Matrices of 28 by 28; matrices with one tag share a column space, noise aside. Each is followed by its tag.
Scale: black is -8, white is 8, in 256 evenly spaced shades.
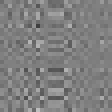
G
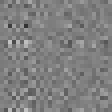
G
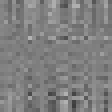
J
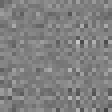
G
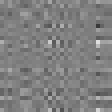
G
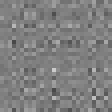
G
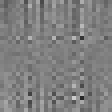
J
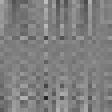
J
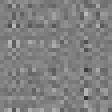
G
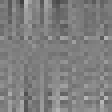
J
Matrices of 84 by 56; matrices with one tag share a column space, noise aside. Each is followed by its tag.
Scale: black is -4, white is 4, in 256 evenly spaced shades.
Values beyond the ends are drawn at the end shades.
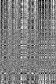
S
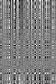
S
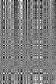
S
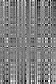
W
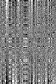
W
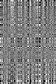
W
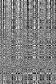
S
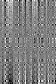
W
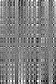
W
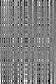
W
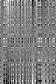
W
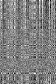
S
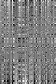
W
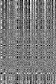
S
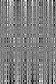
W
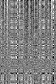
S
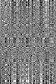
W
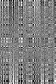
W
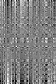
W
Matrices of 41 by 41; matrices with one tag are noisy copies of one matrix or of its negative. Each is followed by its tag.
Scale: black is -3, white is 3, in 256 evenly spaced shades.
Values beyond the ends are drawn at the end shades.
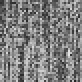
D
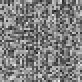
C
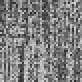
D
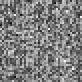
C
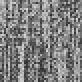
D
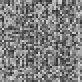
C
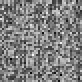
C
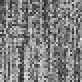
D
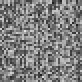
C
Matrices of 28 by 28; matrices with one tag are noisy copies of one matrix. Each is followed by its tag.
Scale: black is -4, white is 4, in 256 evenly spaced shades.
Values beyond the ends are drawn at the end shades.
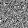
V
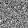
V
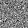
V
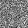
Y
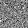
V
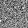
V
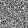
V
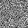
Y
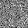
Y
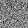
V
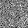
Y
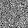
Y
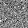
V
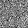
Y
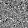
V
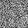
Y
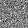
V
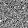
V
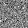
V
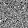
V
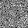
Y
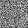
Y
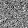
V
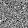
V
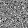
V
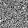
V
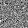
V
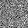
Y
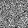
Y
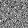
V
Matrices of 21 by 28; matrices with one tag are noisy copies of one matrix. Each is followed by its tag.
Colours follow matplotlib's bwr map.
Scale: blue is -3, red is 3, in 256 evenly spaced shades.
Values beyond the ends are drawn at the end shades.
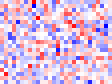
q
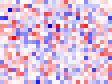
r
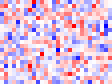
q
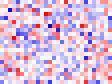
r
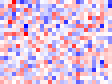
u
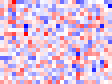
u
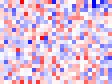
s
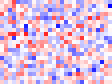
u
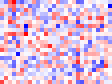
u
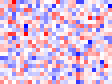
u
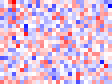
u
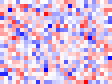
r
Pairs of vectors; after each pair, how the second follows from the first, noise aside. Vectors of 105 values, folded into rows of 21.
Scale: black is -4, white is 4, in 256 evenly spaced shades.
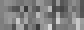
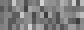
shuffled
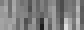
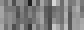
wrapped around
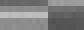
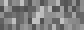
shuffled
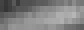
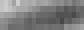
negated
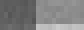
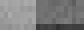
negated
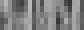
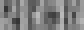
wrapped around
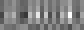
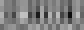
negated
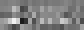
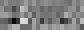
negated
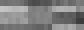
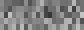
shuffled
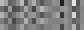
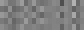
shrunk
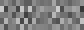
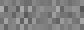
shrunk
